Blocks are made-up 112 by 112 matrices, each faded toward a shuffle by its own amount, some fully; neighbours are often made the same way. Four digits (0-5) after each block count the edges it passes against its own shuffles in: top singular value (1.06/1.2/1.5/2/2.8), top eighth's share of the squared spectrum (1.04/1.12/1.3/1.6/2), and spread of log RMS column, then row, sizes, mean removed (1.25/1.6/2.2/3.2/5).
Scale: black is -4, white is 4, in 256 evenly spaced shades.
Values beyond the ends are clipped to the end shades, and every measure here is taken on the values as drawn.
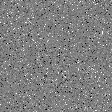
0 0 0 0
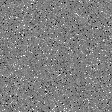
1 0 0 0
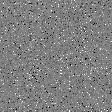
2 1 0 0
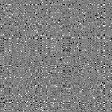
5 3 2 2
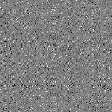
4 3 2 2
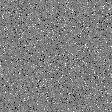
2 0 0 0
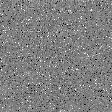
3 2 0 1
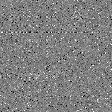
4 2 1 1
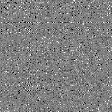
4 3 2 3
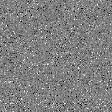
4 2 1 1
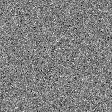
0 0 0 0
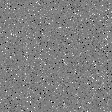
2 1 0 0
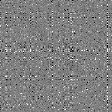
5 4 3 3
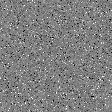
0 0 0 0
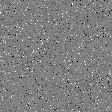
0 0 0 0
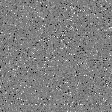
2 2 0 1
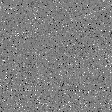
3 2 0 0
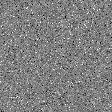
0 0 0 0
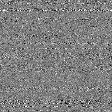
2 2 0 4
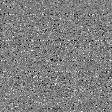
2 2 0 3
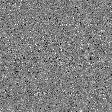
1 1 0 2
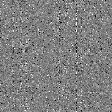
3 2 2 0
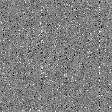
3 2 2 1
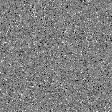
1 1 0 0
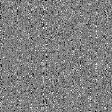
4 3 3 1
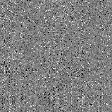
3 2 2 0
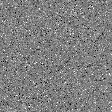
1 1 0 0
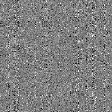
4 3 3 1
